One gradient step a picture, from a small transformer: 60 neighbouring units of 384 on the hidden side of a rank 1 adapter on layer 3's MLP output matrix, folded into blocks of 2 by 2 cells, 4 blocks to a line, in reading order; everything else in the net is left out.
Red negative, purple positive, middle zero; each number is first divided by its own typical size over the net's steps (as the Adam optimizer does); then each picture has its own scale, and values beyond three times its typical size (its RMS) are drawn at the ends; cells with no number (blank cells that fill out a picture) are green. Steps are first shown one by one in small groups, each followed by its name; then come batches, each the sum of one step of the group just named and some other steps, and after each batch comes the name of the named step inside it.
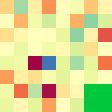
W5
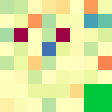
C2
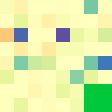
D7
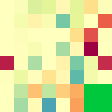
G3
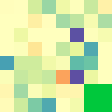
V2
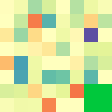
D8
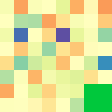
D7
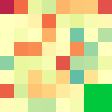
V2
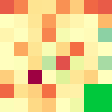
W5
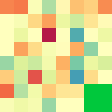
V2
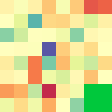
W5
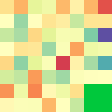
D8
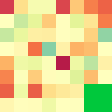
G3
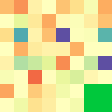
D7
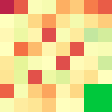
D8
